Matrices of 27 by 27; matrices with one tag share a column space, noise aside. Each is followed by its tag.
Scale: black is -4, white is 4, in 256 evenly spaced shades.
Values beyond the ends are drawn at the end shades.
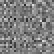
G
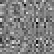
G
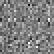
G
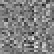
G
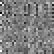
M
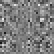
G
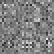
G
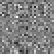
M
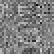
M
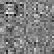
M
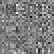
M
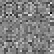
M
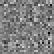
G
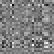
G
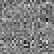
G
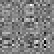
G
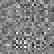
G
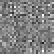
M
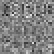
M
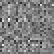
G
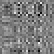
M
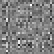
G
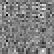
M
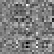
G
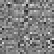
G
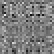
M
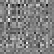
G
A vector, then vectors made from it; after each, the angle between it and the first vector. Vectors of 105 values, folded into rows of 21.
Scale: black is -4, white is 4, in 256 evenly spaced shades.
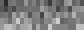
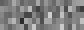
orthogonal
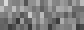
nearly opposite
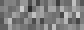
orthogonal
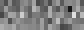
partly aligned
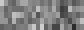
orthogonal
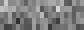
nearly opposite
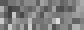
partly aligned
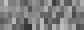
partly opposed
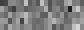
partly aligned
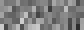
orthogonal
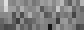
nearly opposite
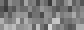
nearly parallel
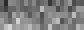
nearly parallel
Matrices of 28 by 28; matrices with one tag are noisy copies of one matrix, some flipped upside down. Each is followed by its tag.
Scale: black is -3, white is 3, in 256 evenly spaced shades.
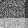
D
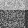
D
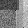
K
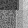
K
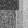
K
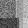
K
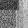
K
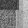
K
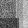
K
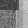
K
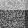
D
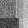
K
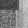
K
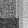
K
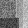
K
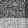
D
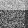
D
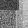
K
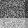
D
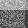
D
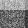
D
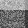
D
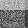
D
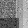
K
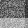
D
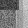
K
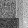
K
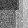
K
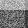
D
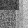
K
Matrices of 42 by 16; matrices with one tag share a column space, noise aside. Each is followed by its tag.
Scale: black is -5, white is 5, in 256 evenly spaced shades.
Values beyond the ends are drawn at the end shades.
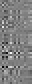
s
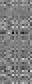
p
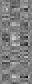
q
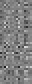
s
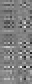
s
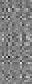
q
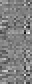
p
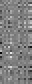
s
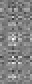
q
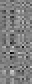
s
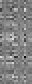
q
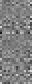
p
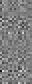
p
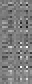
s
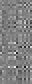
s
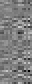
p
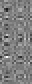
q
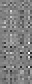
s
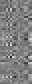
q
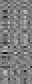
s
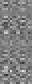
p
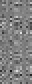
p
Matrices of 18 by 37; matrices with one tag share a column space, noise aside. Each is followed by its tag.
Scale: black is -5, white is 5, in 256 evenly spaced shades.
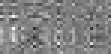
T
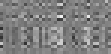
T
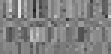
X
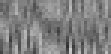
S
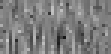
S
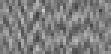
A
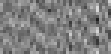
A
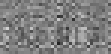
T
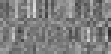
X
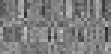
X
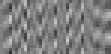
A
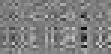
T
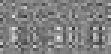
T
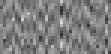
A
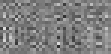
T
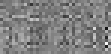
T
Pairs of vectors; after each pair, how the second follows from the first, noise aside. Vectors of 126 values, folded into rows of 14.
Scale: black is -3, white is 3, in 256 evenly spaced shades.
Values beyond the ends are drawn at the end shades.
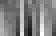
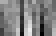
negated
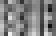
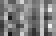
negated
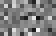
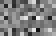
negated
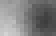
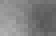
shrunk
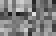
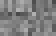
shrunk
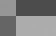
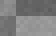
shrunk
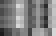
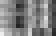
negated
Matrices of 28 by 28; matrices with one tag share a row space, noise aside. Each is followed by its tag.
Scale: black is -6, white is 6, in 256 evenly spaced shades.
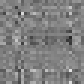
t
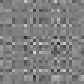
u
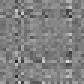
t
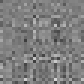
u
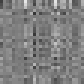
u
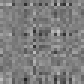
u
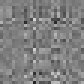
u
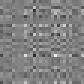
u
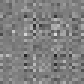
u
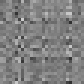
t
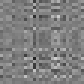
u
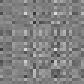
u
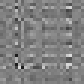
t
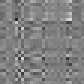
t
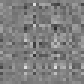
u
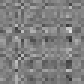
t
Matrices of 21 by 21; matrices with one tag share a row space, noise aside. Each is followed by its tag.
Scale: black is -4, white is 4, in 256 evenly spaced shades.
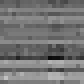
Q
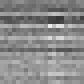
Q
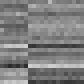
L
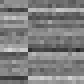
L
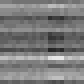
Q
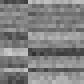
L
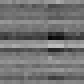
Q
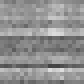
Q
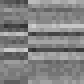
L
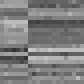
L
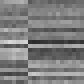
L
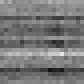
Q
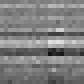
Q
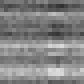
Q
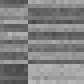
L
